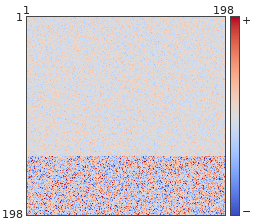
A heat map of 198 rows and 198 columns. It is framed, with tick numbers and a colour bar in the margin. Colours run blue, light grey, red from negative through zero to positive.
Neither half mirrors the other. No overall slope runs across the table. No regular stripes run through it. Overall the values sit about 50% of the way up the scale. The top part is calmer, up to a seam about 70% of the way down. Fine speckle covers the field.
